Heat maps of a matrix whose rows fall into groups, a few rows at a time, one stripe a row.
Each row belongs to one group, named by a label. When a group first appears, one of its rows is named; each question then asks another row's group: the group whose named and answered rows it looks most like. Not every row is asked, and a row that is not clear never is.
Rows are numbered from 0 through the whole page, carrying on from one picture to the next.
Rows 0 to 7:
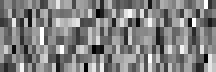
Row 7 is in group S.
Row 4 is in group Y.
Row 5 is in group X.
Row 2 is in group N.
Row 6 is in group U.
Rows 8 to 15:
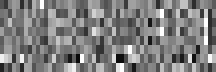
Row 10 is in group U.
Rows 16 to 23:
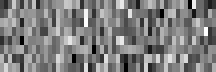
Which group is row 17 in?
X
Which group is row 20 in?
N
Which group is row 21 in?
X
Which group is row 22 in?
X
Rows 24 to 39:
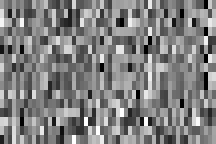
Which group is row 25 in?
Y
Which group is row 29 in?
N
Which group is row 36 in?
N
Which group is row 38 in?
Y
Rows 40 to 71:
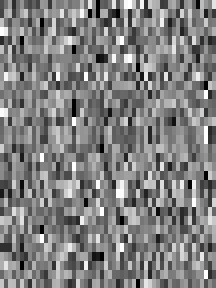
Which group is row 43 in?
Y
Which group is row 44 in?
N
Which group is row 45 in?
X
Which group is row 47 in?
N
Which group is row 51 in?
X
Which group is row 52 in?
Y
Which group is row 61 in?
N
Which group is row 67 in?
N
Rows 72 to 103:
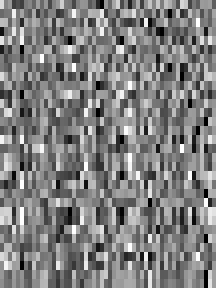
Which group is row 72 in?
X
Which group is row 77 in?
N
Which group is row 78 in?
Y
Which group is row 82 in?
N
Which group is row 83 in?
Y
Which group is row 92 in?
S
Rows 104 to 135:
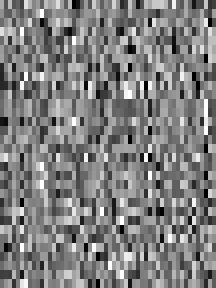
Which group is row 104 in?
X
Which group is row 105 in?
Y
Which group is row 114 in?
S
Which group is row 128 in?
N
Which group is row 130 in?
X
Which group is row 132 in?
S
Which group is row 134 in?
N
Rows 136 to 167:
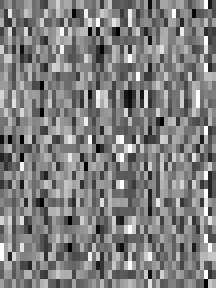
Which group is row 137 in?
X
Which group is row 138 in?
Y
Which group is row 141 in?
X
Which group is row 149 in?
X
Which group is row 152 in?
S
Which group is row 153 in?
N
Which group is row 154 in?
S
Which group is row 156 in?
N
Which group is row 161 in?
S
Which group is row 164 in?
Y
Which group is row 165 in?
S
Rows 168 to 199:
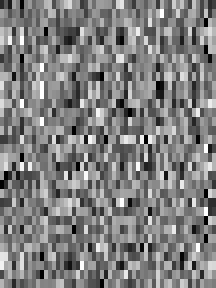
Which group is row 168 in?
N
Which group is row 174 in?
N
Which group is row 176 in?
X
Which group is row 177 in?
Y
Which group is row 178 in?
Y
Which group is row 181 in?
Y
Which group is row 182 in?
X
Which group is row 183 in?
S
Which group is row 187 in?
Y
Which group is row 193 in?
X
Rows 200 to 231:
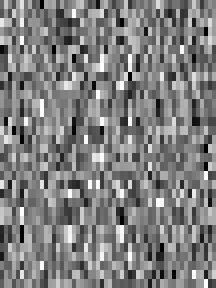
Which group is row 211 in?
Y
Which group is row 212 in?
Y
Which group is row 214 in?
X
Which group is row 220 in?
Y
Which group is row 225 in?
N
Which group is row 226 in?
N
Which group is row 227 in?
X
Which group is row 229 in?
Y
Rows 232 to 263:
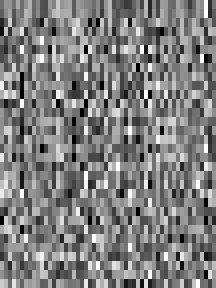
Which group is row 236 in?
Y
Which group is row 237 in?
S
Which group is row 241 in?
X
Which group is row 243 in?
S
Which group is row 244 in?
Y
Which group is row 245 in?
X
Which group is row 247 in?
X
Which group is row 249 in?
X
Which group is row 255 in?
N
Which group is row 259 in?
X
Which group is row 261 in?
Y
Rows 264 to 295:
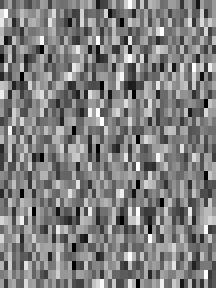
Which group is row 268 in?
Y
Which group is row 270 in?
S
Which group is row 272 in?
N
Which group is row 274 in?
Y
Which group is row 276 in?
Y
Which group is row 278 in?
X
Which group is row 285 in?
N
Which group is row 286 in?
X
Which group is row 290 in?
Y
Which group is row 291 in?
X
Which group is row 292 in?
S
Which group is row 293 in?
X
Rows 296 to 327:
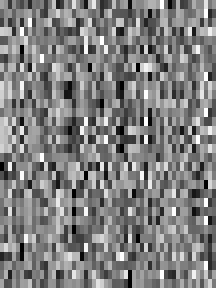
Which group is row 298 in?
N
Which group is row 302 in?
Y
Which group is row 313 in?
Y
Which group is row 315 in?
S
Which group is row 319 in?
X
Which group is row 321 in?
X
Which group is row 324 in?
N
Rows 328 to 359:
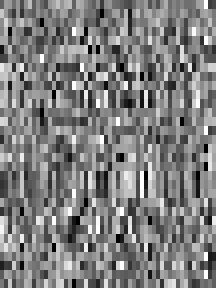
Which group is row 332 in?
Y
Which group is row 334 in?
Y
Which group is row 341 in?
Y
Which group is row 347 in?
S
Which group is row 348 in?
S
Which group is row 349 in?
S
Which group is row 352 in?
Y
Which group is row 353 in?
Y
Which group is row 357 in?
N
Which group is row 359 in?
X
